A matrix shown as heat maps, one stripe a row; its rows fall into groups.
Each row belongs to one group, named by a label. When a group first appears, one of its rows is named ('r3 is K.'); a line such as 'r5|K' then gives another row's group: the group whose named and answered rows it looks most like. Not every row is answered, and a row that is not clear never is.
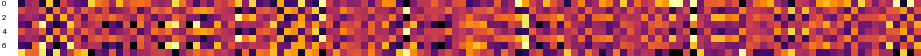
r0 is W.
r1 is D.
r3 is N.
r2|W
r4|D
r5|W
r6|N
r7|D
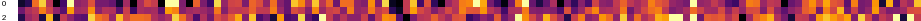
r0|N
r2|W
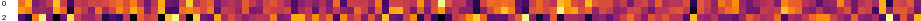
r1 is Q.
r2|N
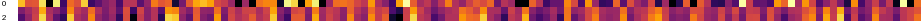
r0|D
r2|N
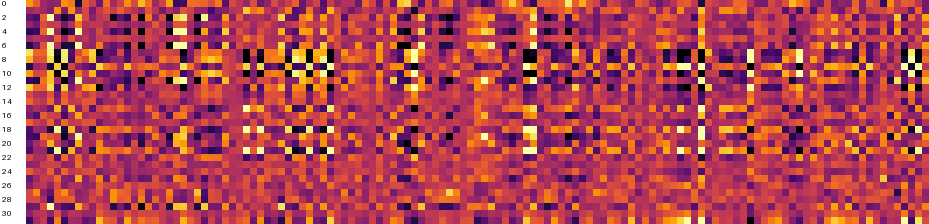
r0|Q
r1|W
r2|N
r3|N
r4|N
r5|W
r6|N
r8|D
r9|W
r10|D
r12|D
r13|D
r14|D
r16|N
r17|D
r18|W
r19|N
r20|N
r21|W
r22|D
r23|N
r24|D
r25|N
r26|W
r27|Q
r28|Q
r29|N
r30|W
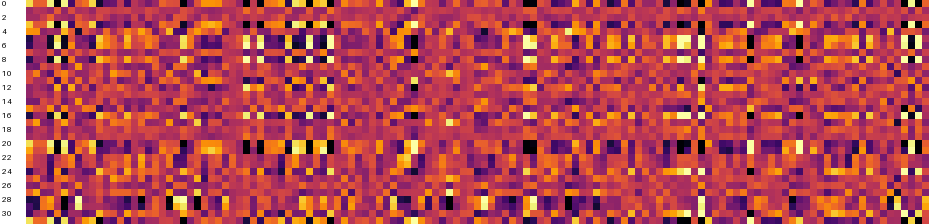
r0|D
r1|W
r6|W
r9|N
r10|Q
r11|D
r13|W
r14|N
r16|W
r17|Q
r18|W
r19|W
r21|D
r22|Q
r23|Q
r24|W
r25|Q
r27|Q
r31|D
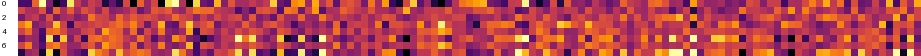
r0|N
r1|D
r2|W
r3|Q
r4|Q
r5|W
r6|Q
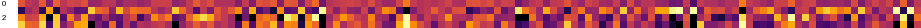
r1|W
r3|D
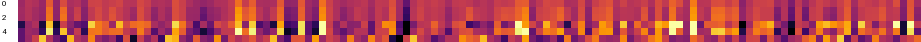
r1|W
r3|W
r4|W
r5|N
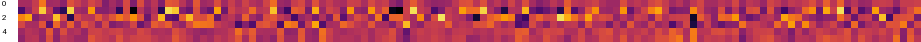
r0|N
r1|N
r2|Q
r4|W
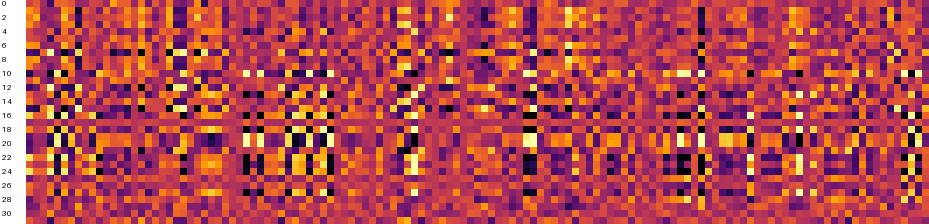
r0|Q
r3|Q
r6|Q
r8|Q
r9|Q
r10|W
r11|Q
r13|D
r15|N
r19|W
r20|W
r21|N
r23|D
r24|D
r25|W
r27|D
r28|W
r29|N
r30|N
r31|Q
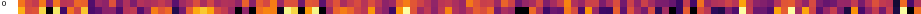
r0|D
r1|D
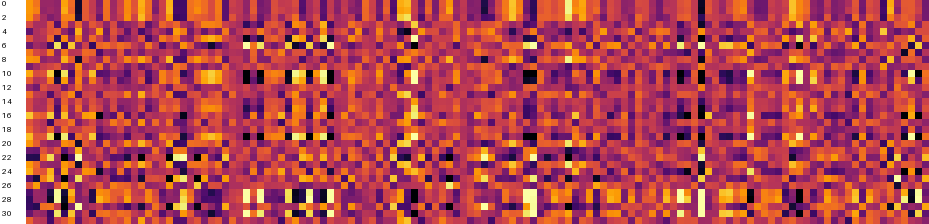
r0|Q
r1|Q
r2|Q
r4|N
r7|D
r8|Q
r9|N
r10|D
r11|D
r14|D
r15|D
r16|D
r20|Q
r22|N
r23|Q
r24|D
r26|Q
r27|W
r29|N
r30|W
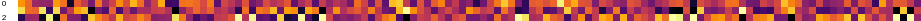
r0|Q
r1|D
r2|W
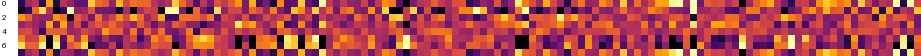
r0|W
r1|N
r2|Q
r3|W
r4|Q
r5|D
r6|D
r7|W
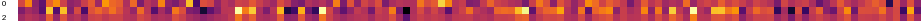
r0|Q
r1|W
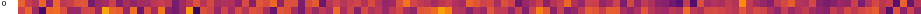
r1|Q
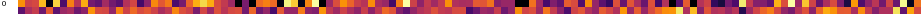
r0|D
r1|W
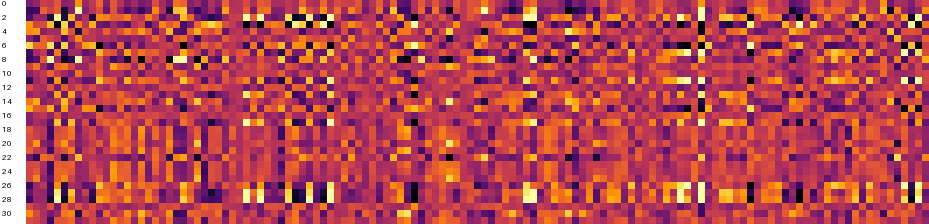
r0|N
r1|N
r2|W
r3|D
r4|Q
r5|N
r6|D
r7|W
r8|N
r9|Q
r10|N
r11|W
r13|W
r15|D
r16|W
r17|W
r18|Q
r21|Q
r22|N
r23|Q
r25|Q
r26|W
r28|W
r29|D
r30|Q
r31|Q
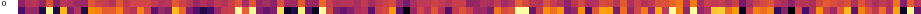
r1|W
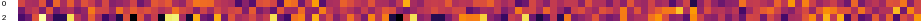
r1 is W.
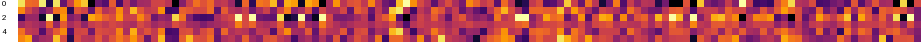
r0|D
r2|W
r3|W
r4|Q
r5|Q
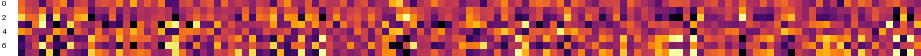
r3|N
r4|Q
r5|W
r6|N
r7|W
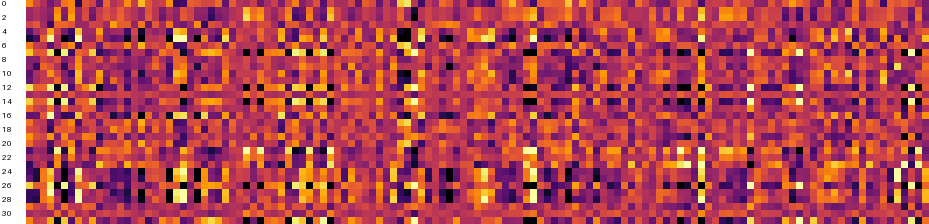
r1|W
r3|Q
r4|N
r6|Q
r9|N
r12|D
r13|W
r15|D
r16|N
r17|Q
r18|Q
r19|D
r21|W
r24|N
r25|N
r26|D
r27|N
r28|N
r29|D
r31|D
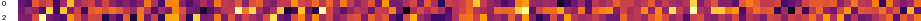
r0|N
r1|W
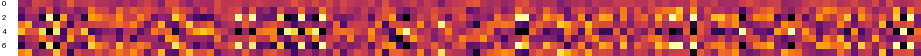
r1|W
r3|Q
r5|N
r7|Q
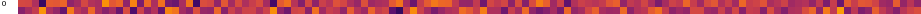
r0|Q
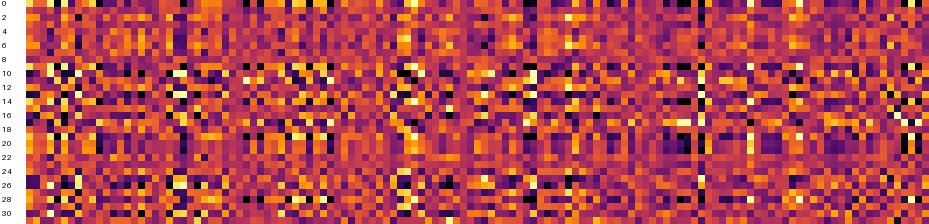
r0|D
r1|D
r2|Q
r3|D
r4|Q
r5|Q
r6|Q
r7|Q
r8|N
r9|D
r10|N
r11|W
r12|Q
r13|N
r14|D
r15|Q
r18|Q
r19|D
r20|D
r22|Q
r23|D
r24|Q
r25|N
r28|D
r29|Q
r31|Q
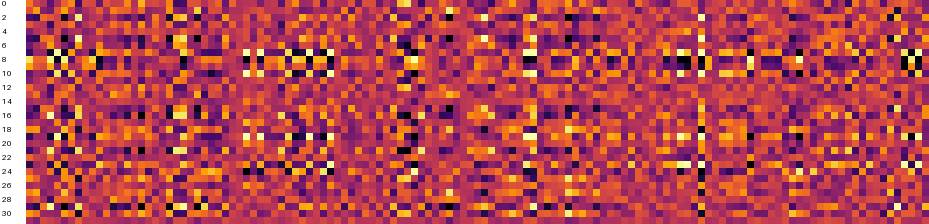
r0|Q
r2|N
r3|Q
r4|W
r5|N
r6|N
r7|W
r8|D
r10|W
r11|N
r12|Q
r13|Q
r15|N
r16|N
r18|Q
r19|W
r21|N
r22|D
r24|D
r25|Q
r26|W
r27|Q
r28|Q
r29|N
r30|Q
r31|N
